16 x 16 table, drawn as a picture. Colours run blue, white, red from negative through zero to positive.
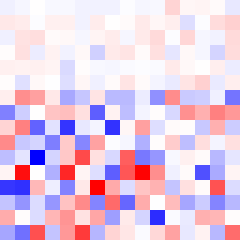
On average the colour sits 50% of the way up the scale. The top part is calmer, up to a seam about 40% of the way down. The halves do not mirror each other. The bottom middle is the ninth with the highest average. No regular stripes run through it.
